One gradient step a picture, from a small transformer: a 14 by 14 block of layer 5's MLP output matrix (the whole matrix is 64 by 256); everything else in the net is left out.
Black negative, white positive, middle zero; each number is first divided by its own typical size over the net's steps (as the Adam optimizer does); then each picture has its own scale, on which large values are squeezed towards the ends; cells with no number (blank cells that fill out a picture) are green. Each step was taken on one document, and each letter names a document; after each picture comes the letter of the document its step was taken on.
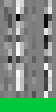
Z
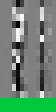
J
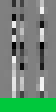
J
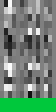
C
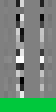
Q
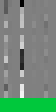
Q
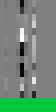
Q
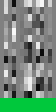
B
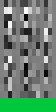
C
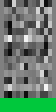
C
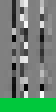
J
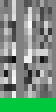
B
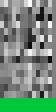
B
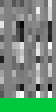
B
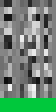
C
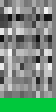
Z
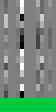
Q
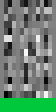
C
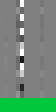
Q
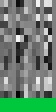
Z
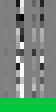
Q
